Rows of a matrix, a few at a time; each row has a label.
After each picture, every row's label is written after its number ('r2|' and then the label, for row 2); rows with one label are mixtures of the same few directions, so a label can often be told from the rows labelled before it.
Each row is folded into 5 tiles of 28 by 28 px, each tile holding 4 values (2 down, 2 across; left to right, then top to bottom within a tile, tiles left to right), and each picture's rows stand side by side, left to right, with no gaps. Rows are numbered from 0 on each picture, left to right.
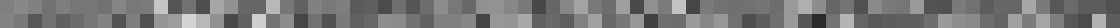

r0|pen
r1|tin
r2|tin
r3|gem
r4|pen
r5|tin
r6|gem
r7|pen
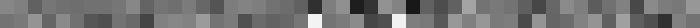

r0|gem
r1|gem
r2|pen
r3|pen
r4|gem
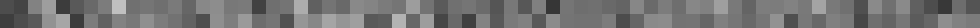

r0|gem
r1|gem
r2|tin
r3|tin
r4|pen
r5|pen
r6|tin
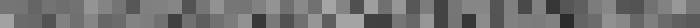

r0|tin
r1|pen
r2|pen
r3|tin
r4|gem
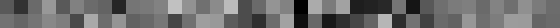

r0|pen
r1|pen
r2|tin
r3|gem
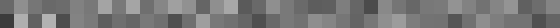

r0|tin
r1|pen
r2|pen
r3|pen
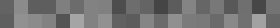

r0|gem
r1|pen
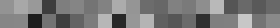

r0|pen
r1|gem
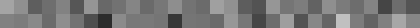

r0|gem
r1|pen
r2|tin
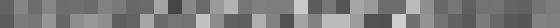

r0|gem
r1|tin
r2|tin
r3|gem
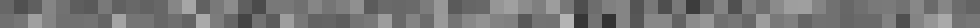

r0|pen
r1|pen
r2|gem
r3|tin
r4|tin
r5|tin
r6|gem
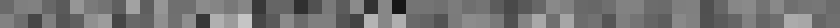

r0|pen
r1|gem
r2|pen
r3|tin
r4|gem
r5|gem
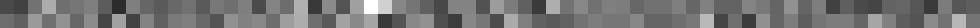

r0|pen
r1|pen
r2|tin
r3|pen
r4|pen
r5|tin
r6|pen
